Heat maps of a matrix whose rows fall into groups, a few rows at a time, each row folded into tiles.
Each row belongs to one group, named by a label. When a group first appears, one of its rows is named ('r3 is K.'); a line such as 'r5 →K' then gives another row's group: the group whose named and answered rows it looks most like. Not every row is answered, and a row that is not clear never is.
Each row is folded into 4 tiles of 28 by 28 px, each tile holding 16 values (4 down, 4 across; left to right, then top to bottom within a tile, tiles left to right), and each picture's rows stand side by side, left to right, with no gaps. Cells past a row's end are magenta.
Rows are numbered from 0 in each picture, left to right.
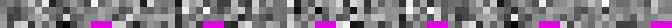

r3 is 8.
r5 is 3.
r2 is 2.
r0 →3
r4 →3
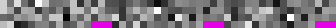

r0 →8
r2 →3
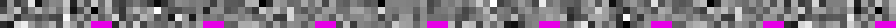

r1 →3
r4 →3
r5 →3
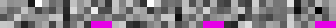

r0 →8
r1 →8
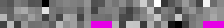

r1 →3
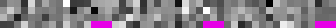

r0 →2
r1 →8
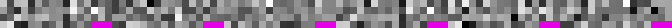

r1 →2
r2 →3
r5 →2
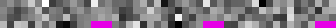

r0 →3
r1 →3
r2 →2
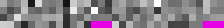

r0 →8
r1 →3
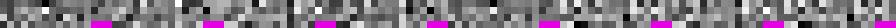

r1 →2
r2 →8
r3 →2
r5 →8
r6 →8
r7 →8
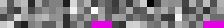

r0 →8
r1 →2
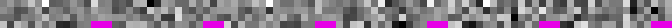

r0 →3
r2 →3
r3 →3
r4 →8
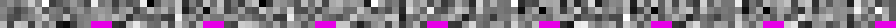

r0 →3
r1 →2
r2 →2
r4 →2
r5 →2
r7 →8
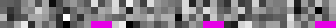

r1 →8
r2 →2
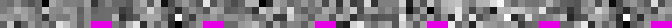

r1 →3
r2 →2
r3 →2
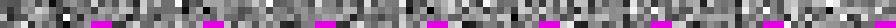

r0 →3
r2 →3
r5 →8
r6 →8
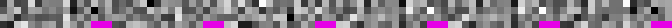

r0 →2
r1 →2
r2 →8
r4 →8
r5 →2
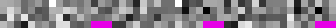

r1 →2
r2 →2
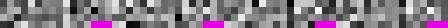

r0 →2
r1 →8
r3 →8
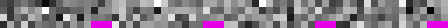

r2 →8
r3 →2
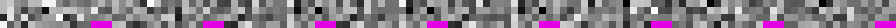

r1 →8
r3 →2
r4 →2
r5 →8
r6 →2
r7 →2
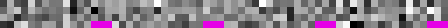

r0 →2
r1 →3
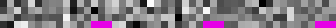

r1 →8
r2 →2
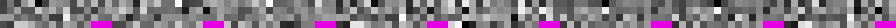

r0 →2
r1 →2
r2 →3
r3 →2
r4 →8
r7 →2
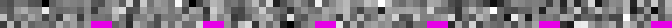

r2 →3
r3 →3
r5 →2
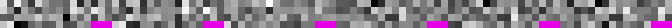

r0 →8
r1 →8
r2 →3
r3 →2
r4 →2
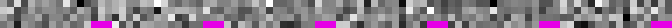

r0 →2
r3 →8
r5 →8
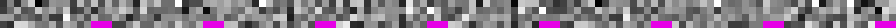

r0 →2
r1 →2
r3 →8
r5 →2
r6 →3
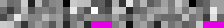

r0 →8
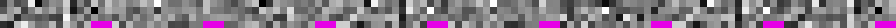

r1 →3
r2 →2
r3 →8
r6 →8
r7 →2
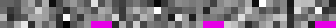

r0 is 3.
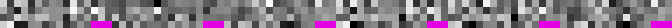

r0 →8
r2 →3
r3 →8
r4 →8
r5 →3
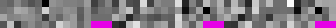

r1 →2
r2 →2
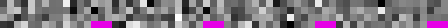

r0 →2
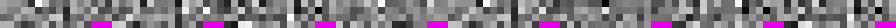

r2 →2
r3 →3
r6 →2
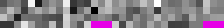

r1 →3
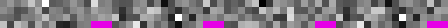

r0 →3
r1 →3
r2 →2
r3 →3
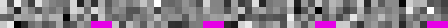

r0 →8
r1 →3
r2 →2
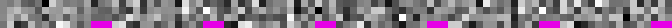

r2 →2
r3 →3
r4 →8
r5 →8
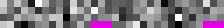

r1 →3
